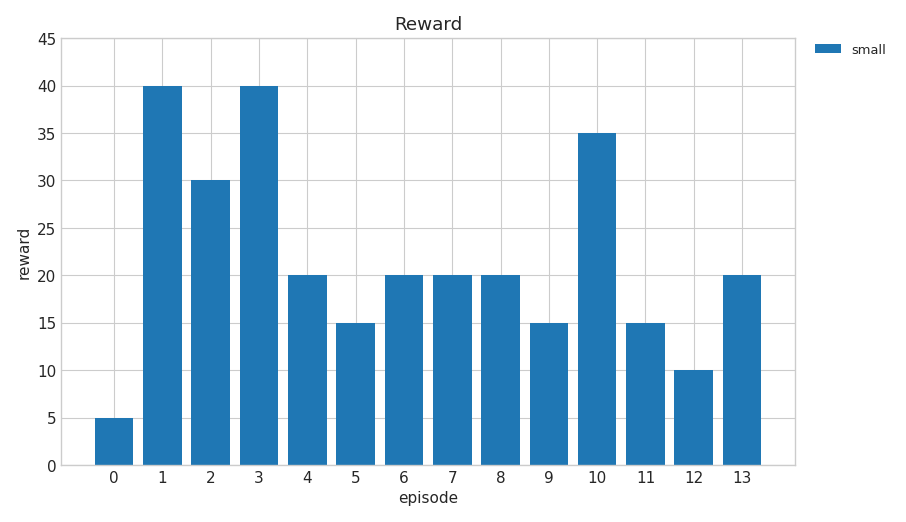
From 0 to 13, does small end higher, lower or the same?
higher
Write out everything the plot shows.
Title: Reward
x-axis: episode, ticks 0 1 2 3 4 5 6 7 8 9 10 11 12 13
y-axis: reward, ticks 0 5 10 15 20 25 30 35 40 45
Legend: small
Values:
small: 5 40 30 40 20 15 20 20 20 15 35 15 10 20
